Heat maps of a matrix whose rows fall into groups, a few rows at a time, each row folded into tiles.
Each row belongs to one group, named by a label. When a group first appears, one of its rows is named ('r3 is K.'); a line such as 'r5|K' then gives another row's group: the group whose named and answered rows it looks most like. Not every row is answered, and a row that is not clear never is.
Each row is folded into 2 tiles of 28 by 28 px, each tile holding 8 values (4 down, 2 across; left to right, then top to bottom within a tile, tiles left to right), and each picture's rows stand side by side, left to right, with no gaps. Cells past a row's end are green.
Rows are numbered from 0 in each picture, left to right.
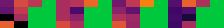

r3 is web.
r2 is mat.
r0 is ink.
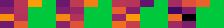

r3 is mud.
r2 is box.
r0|mud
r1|mud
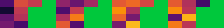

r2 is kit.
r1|ink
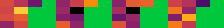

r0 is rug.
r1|mat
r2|mat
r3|box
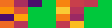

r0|box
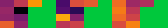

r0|mat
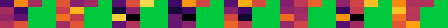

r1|rug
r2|mud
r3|web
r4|web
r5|mud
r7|kit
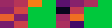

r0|mud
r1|ink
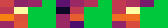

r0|rug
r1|ink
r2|rug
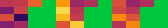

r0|mud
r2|kit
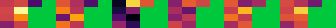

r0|rug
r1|box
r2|web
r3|mat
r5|rug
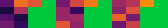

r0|web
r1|mat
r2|mud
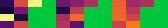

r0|mud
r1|ink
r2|kit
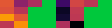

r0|kit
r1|ink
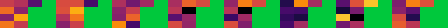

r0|box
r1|rug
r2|ink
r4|mat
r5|web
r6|mud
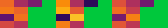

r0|box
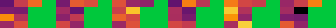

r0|mud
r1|mat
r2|rug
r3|web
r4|kit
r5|mat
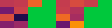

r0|mud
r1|kit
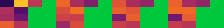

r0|web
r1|rug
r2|box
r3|box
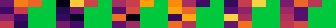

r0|web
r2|mud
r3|box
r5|web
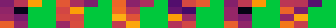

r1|rug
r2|kit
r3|mud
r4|mat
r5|box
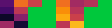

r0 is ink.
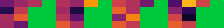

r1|mat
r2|box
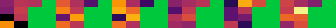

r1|box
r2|box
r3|ink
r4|web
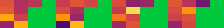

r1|kit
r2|rug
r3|rug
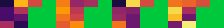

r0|web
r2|web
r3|kit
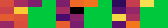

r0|rug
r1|mat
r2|mud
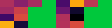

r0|ink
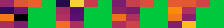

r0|mud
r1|web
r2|mud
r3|kit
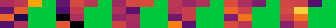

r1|ink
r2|mat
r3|ink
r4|box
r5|rug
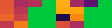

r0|kit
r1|box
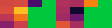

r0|rug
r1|mat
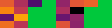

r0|box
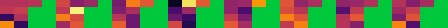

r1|rug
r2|web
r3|web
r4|mat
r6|ink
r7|ink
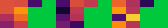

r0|rug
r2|box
